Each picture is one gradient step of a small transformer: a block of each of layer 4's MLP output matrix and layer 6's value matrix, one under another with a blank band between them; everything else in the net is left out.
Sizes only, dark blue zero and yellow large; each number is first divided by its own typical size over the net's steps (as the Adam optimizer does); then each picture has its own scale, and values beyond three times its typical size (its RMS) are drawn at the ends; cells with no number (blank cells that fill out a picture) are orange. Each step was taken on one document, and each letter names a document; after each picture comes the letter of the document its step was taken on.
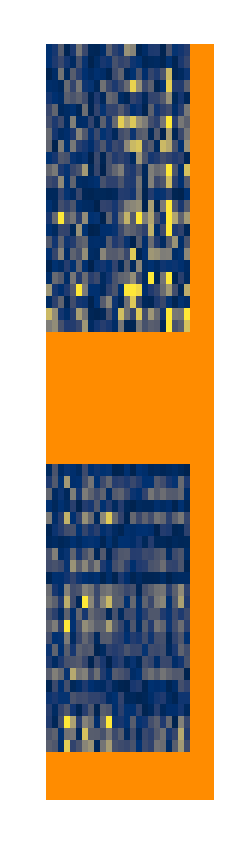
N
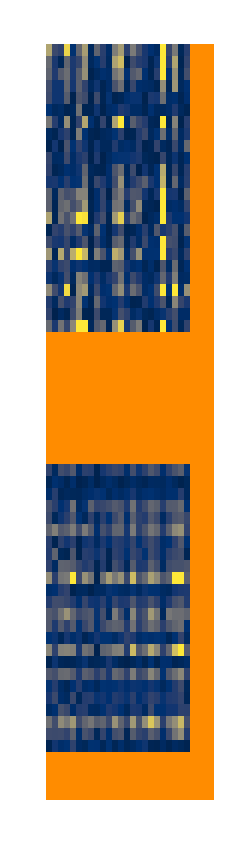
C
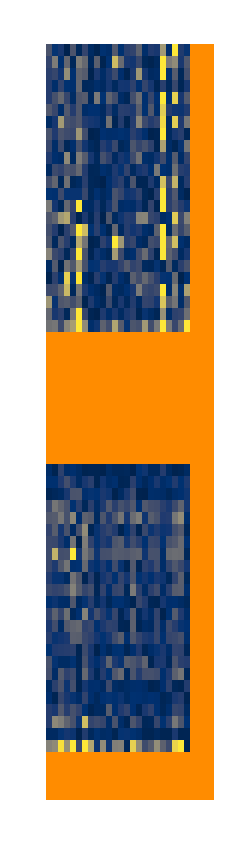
C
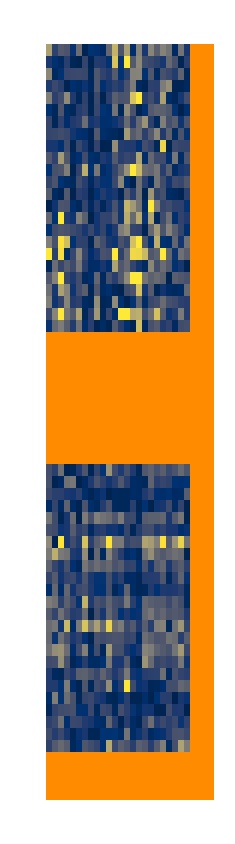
N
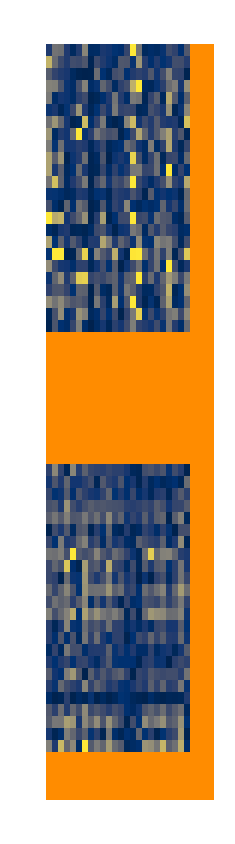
N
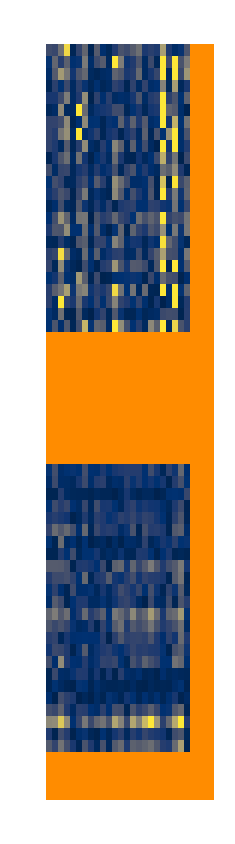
C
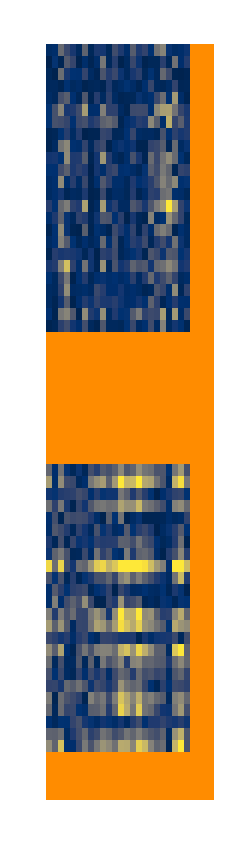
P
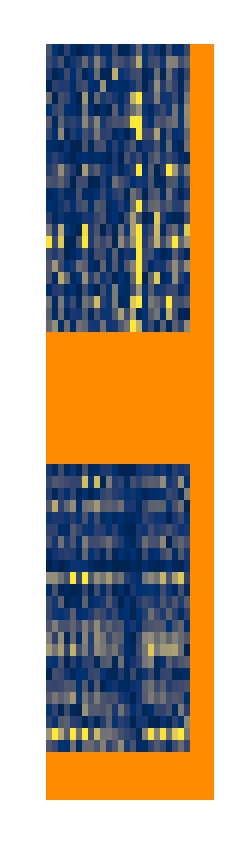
N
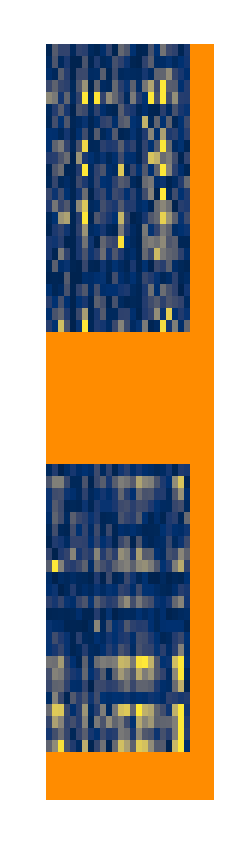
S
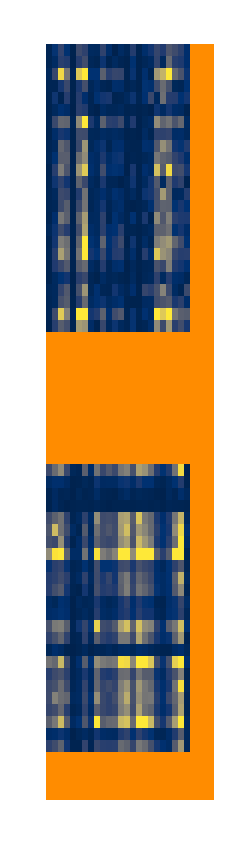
S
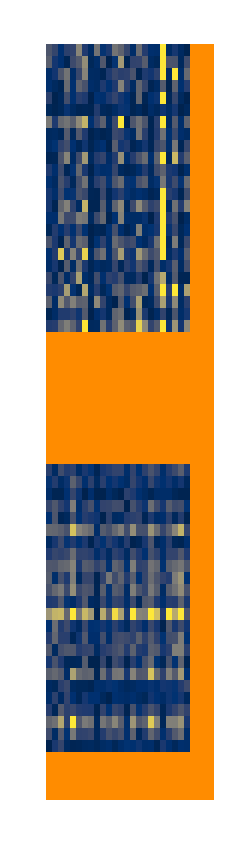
C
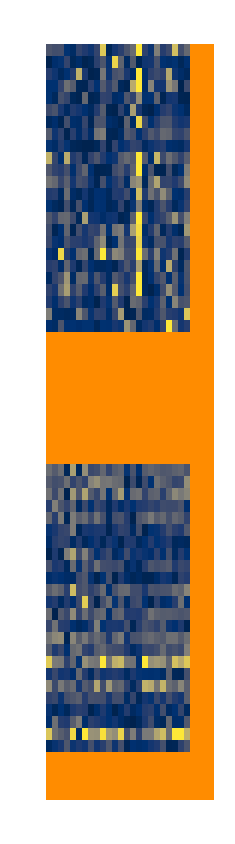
N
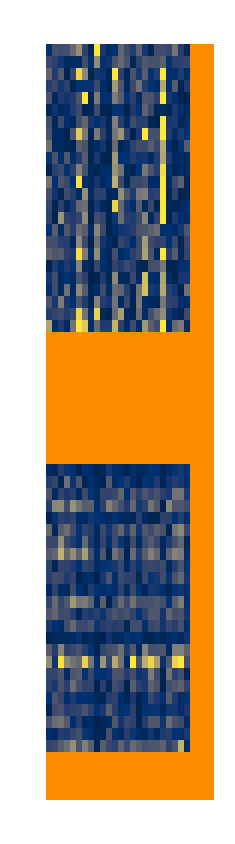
C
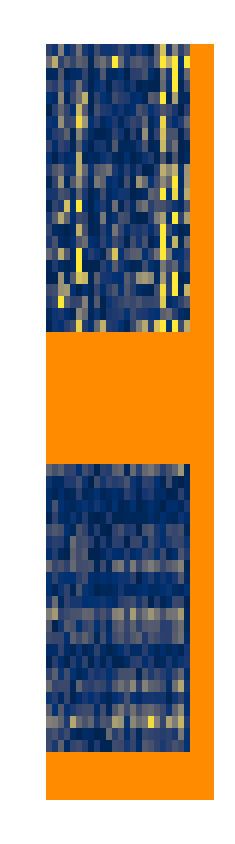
C
